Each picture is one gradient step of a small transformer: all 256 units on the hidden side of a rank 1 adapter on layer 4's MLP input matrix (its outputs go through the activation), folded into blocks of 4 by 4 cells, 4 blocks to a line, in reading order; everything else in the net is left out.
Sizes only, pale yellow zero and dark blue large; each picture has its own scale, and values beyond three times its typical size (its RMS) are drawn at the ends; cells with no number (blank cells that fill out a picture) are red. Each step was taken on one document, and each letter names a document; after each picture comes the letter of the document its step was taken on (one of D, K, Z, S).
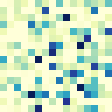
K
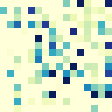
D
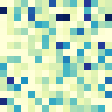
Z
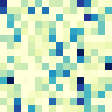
Z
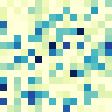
K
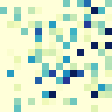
D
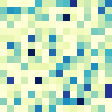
Z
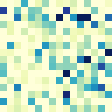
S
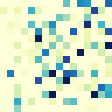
D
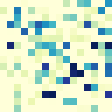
D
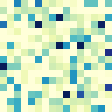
S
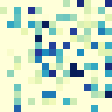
D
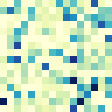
Z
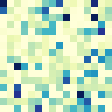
Z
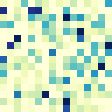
S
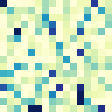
Z
